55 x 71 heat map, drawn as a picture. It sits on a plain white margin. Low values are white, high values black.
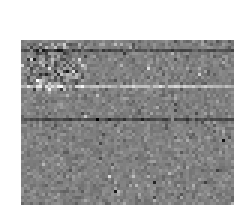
Histogram: heavy tails on both sides. Odd lines: rows 4, 16 and 27. Slope: none. Odd patch: rougher, in the top left.
